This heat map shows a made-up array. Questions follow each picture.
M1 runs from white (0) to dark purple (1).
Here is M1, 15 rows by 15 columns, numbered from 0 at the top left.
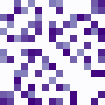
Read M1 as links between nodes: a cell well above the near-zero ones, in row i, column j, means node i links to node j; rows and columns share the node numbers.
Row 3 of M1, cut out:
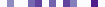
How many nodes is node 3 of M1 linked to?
7
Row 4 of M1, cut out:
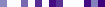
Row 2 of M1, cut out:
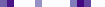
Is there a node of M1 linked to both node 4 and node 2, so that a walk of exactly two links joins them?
yes
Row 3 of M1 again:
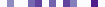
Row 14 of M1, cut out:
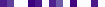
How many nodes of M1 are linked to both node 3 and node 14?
6
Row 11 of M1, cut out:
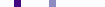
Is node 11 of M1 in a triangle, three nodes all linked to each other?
no
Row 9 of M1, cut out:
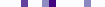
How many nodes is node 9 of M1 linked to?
4
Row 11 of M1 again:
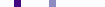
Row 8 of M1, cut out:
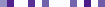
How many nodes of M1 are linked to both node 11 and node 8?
0
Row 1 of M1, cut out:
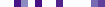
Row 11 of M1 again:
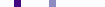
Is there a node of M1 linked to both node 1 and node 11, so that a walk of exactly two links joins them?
yes
